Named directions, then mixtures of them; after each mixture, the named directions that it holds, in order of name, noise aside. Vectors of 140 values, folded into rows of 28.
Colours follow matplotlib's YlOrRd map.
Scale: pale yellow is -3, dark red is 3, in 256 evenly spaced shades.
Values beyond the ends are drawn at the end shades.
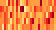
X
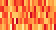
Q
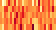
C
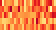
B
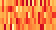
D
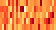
X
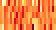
C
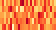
D, X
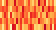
C, Q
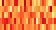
B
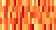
C, Q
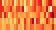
B, X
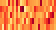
X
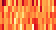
C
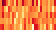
C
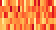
B, C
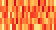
C, Q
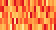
Q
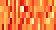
X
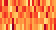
D, Q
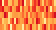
B, Q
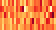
B, X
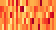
X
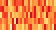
Q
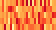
D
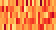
D, X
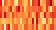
B, D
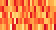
Q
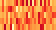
D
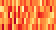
Q, X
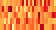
B, D
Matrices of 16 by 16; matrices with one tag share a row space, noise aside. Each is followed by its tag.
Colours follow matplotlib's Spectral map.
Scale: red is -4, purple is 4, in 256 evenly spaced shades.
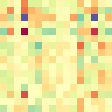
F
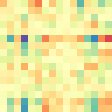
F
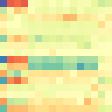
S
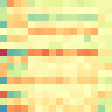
S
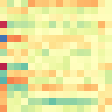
S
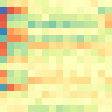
S
